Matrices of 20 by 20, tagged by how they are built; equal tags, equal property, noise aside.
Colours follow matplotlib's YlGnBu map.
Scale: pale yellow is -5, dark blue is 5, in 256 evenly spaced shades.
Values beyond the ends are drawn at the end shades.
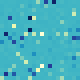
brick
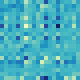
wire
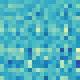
wire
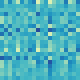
wire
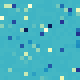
brick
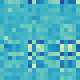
wire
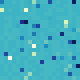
brick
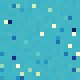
brick
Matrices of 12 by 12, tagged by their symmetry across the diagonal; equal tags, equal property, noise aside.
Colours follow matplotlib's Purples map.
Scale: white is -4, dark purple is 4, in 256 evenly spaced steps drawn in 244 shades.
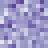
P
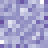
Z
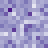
Z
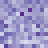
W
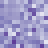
P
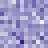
P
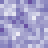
Z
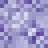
Z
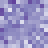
Z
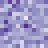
W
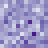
W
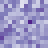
W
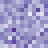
P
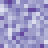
P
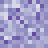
Z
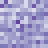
W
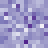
P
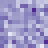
P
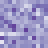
W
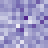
P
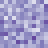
W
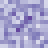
Z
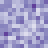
Z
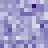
W
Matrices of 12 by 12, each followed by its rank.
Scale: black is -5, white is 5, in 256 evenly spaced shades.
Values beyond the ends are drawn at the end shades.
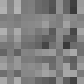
two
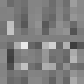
two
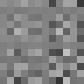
two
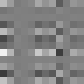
one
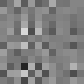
two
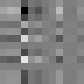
one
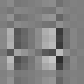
one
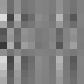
one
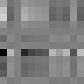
one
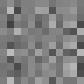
two
